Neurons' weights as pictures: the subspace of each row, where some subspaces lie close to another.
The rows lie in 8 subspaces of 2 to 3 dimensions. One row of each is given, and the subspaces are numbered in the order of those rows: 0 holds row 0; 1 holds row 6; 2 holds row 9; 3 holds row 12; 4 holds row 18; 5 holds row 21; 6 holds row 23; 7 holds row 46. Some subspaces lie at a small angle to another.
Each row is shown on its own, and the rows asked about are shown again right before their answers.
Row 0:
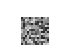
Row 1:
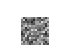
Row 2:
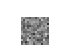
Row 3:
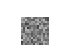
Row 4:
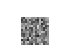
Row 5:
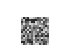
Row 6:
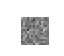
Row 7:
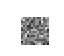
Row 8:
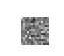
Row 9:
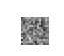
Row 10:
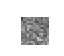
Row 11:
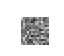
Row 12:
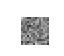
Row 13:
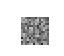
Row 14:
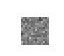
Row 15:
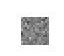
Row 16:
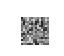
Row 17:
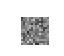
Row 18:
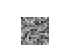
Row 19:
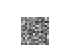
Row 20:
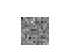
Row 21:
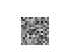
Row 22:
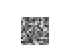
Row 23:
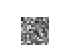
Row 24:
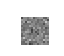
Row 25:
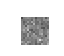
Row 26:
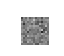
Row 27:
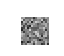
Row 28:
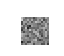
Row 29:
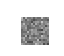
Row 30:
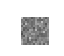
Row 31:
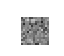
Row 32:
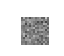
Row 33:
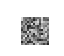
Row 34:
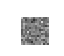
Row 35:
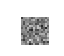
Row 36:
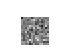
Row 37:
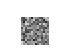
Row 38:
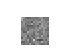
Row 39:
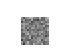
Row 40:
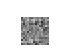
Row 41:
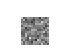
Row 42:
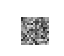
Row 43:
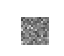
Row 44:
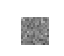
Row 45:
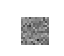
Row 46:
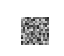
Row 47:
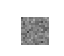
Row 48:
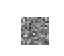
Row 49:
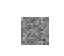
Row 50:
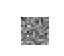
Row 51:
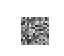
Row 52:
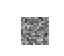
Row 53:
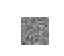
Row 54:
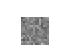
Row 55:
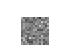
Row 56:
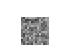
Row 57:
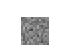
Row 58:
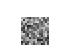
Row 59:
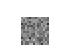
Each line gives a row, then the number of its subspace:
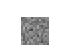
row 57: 7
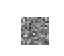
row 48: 5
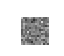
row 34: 0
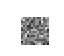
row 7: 5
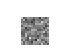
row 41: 4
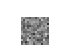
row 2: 3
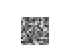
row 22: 2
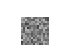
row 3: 7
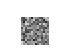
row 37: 7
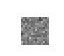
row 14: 6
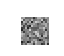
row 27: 6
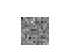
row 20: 4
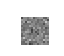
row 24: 7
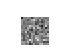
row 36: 7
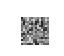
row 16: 2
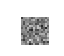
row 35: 7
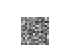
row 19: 5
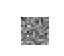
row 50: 5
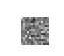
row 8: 0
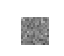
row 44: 5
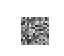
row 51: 5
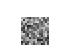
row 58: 4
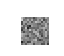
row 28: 6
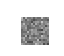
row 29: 3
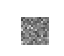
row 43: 6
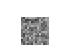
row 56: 2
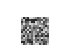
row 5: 2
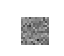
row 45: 5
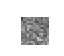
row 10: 4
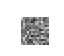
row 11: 0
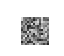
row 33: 3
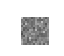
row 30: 6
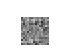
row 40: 2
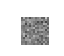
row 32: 5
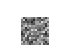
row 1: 4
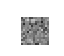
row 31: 2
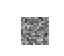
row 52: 3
